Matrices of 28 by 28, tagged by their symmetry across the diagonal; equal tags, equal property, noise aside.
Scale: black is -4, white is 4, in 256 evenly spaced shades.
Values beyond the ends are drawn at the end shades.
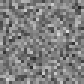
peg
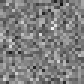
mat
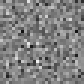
mat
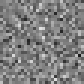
peg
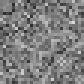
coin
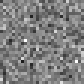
mat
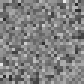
coin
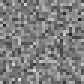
peg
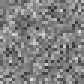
coin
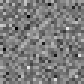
coin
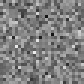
peg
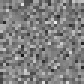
peg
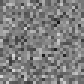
mat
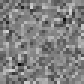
coin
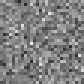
mat
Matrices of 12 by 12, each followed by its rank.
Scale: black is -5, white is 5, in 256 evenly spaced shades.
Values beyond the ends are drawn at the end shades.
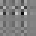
one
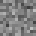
full rank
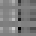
one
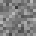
full rank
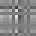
one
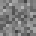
full rank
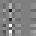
one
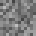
full rank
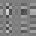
one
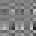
one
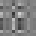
one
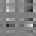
one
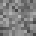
full rank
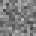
full rank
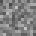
full rank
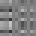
one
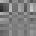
one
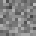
full rank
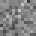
full rank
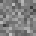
full rank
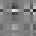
one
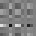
one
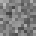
full rank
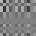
one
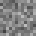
full rank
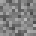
full rank
